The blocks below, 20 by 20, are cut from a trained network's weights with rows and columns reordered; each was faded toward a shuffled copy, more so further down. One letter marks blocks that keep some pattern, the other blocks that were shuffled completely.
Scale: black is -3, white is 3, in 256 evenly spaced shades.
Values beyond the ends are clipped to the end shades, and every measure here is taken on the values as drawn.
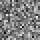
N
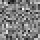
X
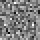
N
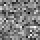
N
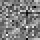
X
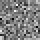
N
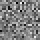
X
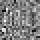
X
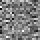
X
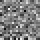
X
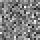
N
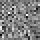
X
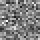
X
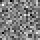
N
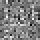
X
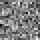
X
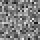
N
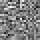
X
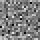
N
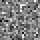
N
